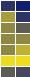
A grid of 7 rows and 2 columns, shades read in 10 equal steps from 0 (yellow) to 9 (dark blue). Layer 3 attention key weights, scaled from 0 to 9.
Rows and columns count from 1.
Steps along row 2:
up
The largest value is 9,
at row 1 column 2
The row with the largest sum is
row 1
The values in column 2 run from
0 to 9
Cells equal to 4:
4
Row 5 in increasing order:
2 4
